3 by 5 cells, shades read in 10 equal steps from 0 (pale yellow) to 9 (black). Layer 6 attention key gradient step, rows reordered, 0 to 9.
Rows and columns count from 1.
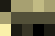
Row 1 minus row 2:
5 -3 -3 -4 -3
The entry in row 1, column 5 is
3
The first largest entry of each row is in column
1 2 4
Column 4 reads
2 6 9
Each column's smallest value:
0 3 3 2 3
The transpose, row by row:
8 3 0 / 3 6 8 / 3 6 7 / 2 6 9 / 3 6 8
